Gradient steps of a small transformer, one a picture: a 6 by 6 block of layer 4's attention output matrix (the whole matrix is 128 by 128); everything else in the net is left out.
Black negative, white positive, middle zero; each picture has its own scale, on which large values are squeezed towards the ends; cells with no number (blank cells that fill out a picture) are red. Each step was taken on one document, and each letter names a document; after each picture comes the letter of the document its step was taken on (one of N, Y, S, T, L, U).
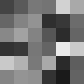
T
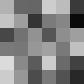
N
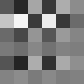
T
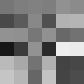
T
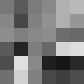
T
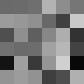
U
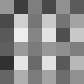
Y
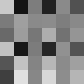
Y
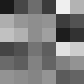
T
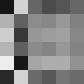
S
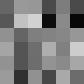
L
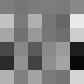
U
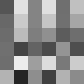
Y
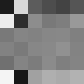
S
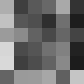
N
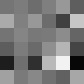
U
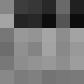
N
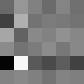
S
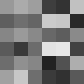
U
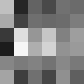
Y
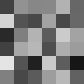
U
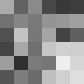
Y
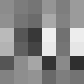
L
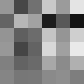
L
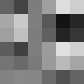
T
